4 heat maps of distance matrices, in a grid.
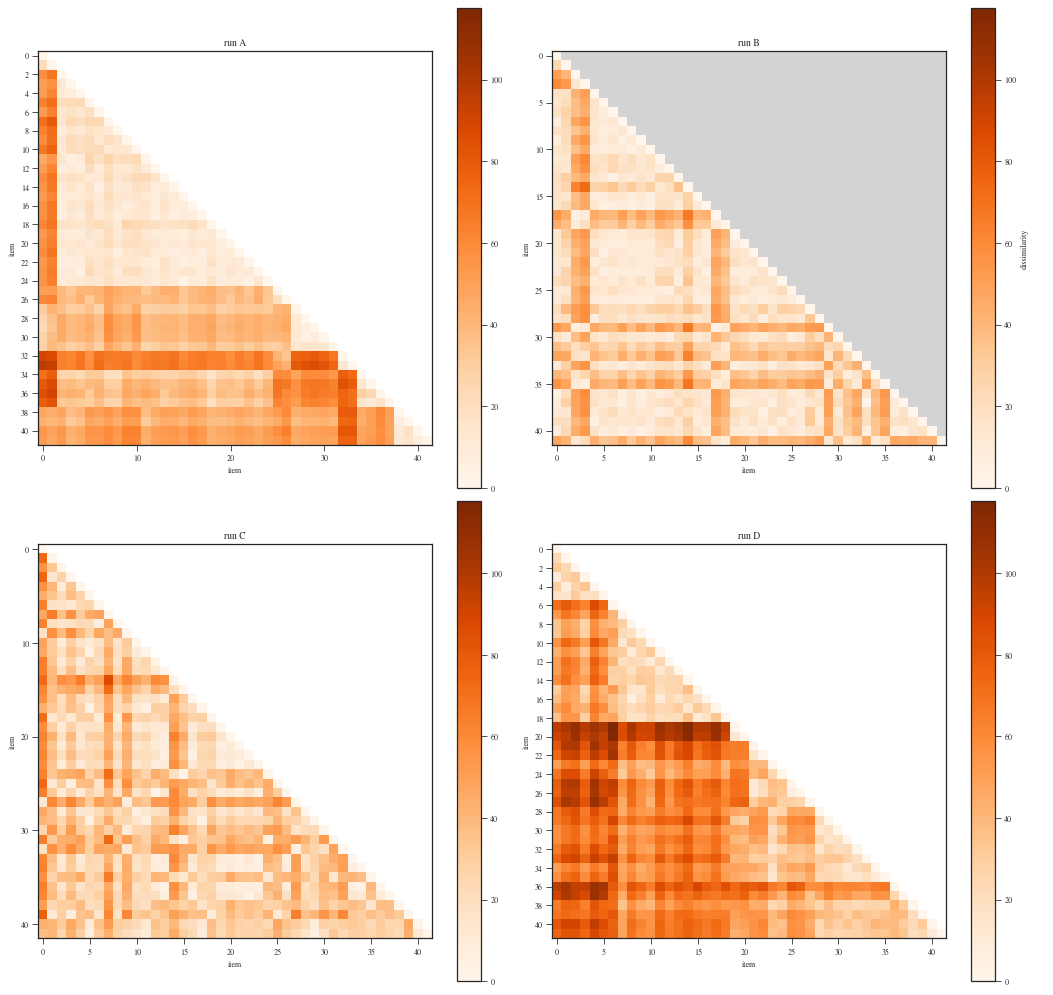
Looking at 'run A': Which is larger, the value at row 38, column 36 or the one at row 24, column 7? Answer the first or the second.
the first
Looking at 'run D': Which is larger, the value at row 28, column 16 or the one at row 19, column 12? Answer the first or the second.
the second
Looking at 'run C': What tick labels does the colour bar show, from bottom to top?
0, 20, 40, 60, 80, 100
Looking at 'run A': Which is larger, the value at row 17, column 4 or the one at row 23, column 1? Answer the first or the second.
the second
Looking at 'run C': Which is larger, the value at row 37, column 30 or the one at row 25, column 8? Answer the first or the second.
the first
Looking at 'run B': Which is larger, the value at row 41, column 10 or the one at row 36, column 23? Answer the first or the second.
the first
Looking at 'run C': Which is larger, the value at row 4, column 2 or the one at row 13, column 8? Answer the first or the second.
the second
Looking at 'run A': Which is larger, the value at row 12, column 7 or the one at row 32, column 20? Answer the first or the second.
the second
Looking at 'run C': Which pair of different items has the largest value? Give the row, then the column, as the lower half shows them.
14, 7
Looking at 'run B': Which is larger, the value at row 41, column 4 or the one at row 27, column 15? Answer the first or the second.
the first
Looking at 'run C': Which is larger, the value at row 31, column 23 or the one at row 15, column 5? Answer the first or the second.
the first
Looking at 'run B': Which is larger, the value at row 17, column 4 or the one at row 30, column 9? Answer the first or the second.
the first
